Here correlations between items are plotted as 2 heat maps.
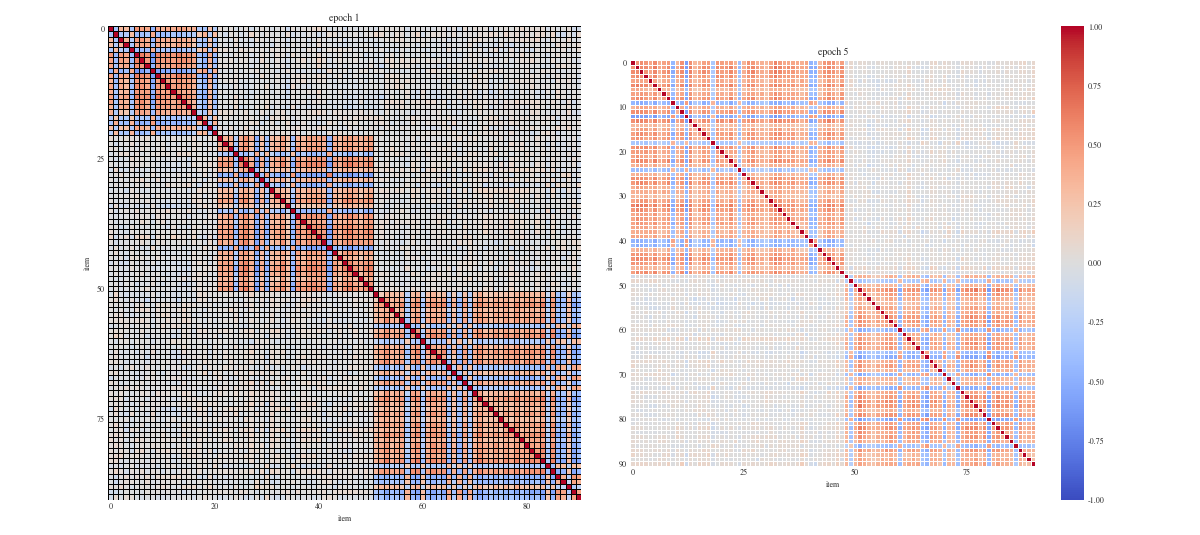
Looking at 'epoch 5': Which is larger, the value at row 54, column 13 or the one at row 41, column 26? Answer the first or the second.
the first
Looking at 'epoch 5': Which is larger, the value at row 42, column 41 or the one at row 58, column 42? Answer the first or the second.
the second
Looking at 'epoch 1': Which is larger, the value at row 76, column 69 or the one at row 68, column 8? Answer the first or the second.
the second
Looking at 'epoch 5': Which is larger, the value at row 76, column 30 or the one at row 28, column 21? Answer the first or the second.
the second
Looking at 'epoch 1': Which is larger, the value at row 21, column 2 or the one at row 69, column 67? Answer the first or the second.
the second
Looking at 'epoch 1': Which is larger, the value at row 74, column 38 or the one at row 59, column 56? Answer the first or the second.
the second
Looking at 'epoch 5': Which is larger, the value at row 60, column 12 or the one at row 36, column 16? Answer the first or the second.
the second
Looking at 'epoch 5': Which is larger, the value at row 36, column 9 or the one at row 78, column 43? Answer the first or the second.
the second
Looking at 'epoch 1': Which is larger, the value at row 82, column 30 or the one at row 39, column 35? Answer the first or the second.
the first
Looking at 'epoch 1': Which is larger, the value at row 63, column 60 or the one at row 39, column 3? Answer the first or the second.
the second
